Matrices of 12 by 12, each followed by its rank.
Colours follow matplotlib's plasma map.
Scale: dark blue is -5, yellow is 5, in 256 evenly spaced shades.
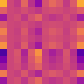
one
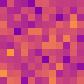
full rank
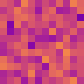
full rank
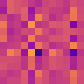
two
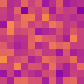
full rank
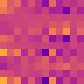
two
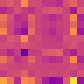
two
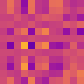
two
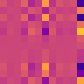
one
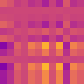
one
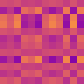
one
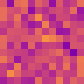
full rank
